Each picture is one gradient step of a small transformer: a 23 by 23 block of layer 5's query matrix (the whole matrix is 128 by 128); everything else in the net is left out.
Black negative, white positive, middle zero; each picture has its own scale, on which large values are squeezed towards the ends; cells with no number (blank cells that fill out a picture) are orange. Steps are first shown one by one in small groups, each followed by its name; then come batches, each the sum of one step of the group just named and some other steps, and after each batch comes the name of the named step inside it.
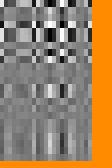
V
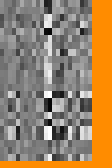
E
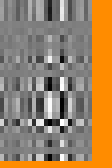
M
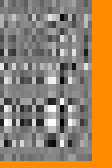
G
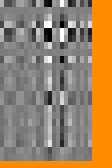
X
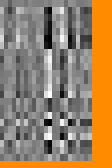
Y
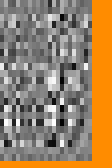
G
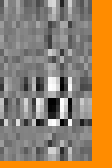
Y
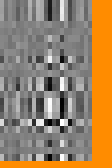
M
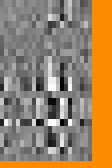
G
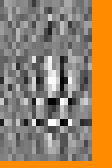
Y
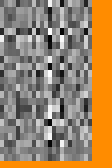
E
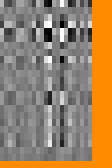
X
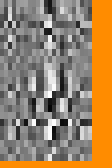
E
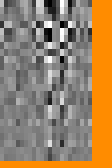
X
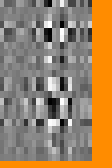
X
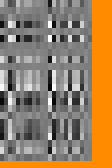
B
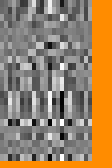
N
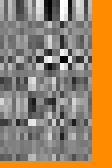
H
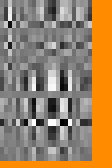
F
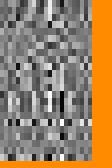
N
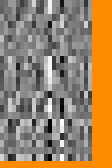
N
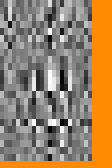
F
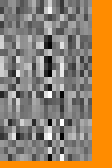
N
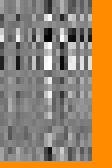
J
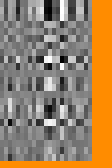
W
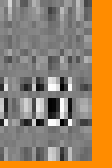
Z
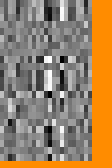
W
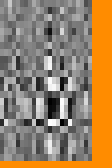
Z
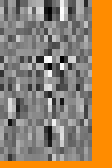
W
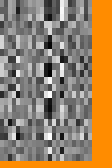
W
